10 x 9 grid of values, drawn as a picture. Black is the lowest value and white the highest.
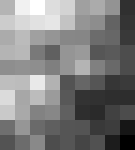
Overall the values sit about 50% of the way up the scale. Values rise toward the top left. The ninth with the highest average is the top left. The bottom right is the ninth with the lowest average. The halves do not mirror each other.
